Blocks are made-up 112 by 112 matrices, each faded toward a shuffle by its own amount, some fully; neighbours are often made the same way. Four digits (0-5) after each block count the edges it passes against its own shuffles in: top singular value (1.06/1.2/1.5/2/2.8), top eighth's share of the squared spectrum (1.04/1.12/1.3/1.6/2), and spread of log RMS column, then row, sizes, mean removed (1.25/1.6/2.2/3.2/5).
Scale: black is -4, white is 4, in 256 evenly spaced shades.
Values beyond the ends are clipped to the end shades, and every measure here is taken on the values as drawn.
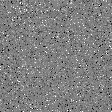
0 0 0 1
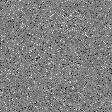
2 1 0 0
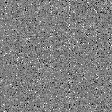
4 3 2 1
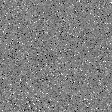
1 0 0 0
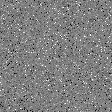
0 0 0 0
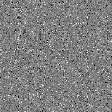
3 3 2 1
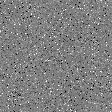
0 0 0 0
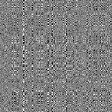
5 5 4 3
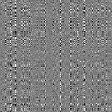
5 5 4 3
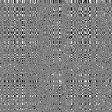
5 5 4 4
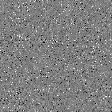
3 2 0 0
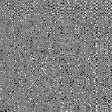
5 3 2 2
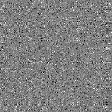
4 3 2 2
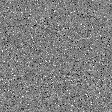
0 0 0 1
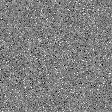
0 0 0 0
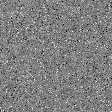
0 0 0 0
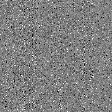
1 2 3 0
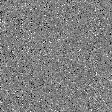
1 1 2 0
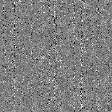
2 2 3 0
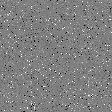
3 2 0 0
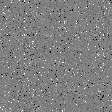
3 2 1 1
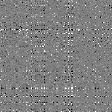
5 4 3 3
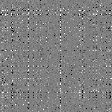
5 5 3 3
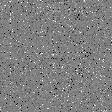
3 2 1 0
